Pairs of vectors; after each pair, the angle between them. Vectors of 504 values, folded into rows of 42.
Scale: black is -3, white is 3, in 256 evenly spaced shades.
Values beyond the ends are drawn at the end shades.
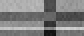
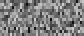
orthogonal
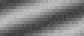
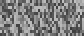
orthogonal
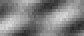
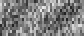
partly opposed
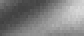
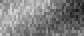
nearly opposite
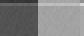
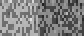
partly opposed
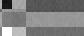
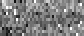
partly opposed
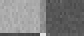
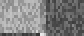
nearly parallel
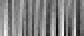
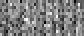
partly opposed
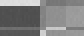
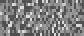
orthogonal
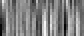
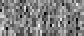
partly opposed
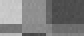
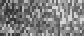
partly opposed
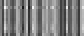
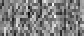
partly aligned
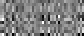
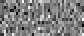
partly opposed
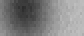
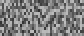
orthogonal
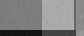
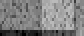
nearly parallel
